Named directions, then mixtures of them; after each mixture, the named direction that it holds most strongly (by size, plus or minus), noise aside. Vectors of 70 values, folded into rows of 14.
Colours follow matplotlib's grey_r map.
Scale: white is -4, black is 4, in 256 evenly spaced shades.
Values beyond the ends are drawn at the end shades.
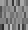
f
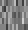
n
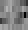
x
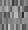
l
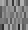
f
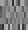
f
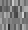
l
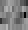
x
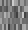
l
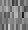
l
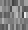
l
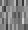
n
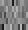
f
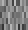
f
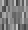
n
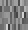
l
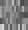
f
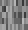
n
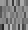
f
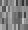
n
